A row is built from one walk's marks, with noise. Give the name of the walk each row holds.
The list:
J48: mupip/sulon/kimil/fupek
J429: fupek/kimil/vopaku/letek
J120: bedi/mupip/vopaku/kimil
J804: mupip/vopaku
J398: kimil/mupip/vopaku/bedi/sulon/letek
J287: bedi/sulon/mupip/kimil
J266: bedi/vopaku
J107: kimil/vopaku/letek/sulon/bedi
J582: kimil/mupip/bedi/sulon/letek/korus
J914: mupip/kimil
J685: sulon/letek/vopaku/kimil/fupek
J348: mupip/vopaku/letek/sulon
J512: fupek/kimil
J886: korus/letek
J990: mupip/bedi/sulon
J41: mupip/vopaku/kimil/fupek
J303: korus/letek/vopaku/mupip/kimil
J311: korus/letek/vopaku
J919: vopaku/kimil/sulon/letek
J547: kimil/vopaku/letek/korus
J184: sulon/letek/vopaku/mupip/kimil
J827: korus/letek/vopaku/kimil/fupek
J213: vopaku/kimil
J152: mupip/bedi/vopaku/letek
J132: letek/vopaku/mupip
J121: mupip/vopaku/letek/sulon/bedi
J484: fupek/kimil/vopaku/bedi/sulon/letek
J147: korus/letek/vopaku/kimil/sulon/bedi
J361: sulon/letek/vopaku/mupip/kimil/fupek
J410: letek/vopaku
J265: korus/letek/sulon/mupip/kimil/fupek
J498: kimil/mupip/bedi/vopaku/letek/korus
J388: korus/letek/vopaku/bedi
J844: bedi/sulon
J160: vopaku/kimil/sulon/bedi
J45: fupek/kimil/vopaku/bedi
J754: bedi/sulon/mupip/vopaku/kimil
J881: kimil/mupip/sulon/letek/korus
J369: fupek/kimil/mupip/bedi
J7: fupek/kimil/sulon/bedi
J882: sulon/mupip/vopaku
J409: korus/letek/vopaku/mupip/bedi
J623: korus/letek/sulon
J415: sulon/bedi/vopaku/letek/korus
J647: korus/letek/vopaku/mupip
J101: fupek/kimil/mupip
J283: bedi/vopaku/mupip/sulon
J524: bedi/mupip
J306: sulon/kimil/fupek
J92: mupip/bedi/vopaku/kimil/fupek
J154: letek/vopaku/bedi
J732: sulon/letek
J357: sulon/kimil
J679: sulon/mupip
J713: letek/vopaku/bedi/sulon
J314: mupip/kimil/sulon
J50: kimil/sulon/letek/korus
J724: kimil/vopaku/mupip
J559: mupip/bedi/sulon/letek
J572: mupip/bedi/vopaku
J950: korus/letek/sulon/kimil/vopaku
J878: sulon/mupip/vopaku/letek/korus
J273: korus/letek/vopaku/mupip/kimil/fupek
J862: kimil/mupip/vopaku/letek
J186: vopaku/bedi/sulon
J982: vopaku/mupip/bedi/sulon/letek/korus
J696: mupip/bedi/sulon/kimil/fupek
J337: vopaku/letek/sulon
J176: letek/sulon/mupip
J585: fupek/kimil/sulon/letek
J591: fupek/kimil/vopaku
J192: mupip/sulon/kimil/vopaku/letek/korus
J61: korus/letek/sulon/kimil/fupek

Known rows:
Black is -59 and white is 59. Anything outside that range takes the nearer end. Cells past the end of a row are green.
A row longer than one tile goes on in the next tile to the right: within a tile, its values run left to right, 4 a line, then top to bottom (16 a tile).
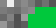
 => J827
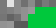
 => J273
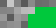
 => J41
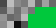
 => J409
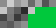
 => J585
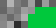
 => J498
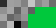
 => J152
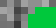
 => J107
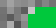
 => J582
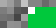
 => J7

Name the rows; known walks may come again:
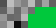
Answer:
J409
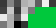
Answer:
J266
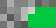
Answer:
J92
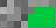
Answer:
J184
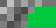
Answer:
J685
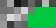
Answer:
J213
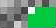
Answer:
J306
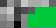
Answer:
J713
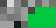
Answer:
J647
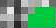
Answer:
J186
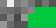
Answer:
J827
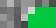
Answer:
J45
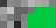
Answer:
J121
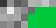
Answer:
J882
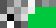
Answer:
J524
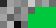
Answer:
J152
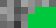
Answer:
J107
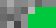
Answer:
J582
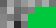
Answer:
J982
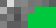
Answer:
J429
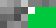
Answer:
J7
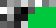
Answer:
J732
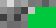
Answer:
J61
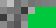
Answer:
J50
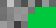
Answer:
J303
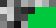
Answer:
J337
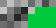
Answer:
J585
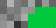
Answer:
J498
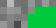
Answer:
J192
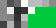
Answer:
J844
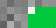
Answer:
J287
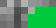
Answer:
J484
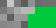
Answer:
J41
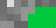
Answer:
J273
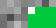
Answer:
J48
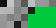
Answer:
J132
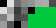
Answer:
J410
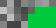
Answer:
J919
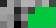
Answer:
J154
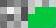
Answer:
J679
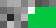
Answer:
J369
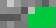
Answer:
J265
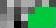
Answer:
J388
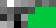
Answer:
J886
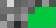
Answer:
J547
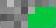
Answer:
J881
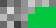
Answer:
J283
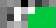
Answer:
J914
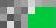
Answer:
J990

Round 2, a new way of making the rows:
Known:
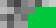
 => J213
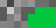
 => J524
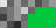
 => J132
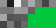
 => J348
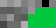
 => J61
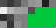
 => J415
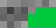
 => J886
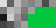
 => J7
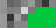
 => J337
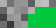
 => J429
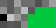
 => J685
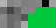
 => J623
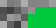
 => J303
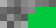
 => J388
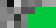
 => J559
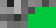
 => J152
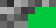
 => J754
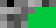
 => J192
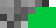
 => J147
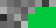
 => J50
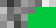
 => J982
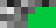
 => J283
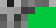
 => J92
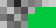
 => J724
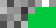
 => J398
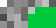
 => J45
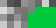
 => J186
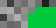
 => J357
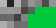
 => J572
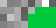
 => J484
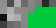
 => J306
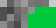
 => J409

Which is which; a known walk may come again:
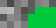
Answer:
J844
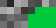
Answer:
J754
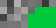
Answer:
J732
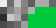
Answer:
J512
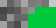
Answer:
J409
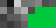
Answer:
J878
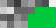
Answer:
J160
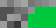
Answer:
J303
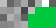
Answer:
J484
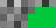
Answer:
J314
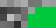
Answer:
J273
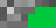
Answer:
J524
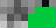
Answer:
J950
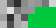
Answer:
J107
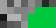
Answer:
J306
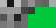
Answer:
J92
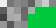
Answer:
J591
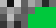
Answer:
J48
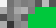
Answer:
J713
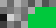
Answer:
J585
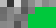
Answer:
J914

